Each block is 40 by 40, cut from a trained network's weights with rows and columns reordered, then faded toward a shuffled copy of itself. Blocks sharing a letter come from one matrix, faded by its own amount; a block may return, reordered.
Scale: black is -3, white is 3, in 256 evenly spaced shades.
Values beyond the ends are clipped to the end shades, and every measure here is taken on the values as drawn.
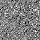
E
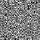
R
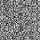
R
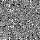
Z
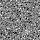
E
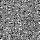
E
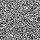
Z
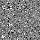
Z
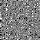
Z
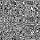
R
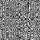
R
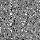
Z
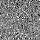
Z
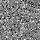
E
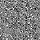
Z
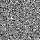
E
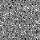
Z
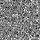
E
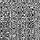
R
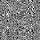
R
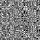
R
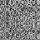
R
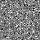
E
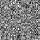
R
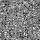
E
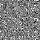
Z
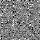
Z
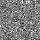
Z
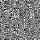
R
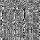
R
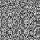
R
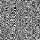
R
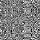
R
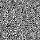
Z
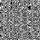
R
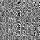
R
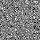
Z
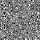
Z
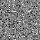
Z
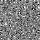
E
